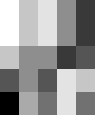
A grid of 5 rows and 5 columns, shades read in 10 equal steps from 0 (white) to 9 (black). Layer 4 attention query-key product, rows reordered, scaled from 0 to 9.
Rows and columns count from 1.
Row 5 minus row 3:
7 -1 1 -6 -1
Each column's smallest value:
0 2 1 1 2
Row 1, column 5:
7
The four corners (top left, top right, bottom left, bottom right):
0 7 9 5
